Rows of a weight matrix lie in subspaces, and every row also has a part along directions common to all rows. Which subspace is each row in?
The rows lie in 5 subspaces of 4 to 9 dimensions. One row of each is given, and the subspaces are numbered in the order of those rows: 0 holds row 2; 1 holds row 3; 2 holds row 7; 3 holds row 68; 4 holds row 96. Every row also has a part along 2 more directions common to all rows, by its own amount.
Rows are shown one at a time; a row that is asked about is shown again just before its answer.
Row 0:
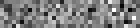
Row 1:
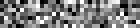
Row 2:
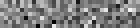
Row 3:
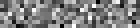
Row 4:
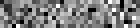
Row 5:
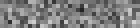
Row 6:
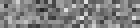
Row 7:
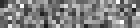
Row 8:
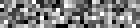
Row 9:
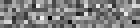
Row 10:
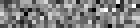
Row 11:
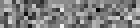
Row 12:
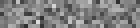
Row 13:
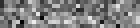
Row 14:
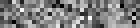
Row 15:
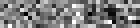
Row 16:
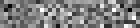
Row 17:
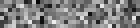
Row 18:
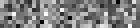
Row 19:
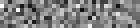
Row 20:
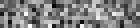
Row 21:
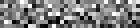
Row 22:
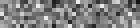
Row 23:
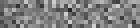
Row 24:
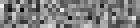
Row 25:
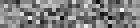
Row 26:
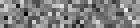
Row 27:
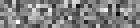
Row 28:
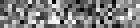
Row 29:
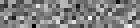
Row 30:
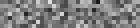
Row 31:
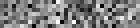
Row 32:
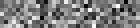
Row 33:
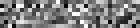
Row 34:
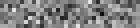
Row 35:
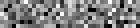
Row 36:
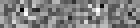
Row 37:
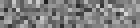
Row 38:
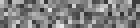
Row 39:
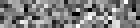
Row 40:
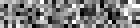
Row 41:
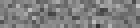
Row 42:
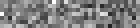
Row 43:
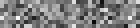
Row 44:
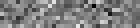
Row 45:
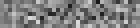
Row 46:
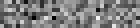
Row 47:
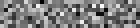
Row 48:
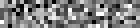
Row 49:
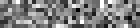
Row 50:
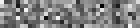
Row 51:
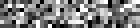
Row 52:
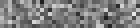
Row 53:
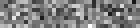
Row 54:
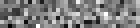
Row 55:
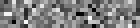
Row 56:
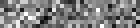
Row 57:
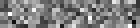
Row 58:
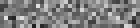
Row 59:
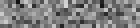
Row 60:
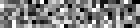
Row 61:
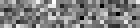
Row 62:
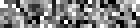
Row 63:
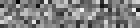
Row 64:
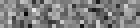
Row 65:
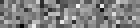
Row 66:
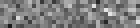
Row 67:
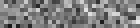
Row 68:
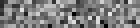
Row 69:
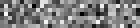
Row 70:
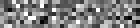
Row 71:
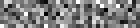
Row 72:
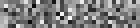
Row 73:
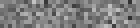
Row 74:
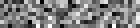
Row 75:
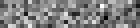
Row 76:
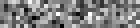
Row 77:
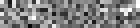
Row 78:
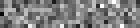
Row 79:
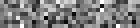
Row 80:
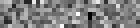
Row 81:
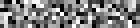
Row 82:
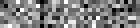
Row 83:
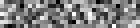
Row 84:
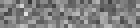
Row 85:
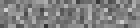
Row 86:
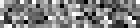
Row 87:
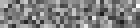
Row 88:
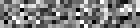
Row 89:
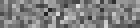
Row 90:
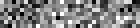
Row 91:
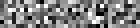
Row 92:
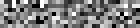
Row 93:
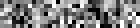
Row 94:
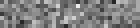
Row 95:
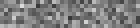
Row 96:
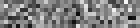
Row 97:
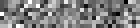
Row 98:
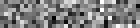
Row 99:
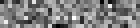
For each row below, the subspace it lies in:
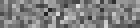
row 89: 3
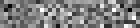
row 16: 2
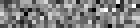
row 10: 2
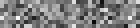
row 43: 4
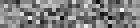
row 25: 0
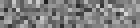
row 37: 4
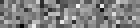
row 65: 3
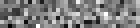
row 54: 0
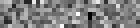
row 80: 4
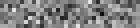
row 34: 0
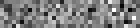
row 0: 2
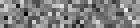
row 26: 1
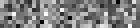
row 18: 2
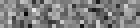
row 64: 1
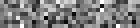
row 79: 3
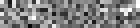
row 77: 0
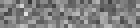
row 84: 0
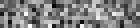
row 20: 1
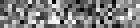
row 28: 3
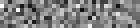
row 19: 0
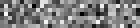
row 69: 1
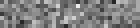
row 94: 3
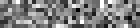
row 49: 0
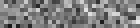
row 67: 4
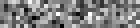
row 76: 4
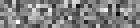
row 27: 0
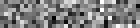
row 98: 3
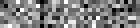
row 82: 4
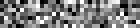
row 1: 1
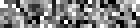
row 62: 1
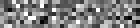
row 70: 1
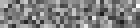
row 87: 2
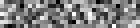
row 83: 3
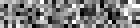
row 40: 4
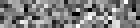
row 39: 4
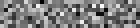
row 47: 2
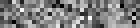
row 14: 1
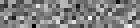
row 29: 3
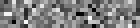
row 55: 1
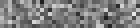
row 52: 1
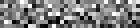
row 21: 3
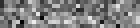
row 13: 3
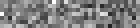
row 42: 4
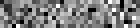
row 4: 2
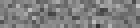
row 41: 2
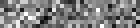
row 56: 1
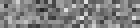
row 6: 4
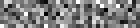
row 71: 2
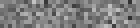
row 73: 4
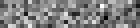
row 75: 0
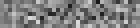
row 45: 0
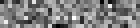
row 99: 0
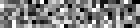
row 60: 0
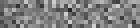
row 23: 3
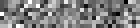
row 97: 4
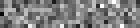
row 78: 4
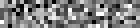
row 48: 2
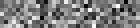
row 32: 4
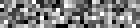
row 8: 0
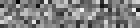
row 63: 0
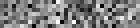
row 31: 3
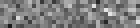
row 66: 4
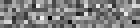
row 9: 4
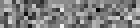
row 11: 1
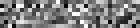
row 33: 0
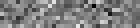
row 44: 4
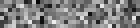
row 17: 4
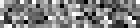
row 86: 4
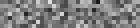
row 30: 0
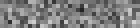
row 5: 3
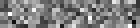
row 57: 1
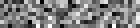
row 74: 0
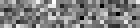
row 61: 4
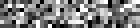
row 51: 0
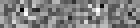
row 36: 1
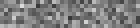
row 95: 0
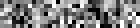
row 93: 1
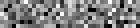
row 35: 2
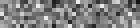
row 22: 3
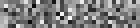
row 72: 2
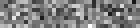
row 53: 4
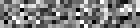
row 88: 0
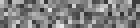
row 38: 0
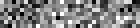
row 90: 0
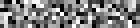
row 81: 1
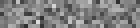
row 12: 0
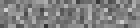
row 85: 2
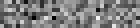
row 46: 1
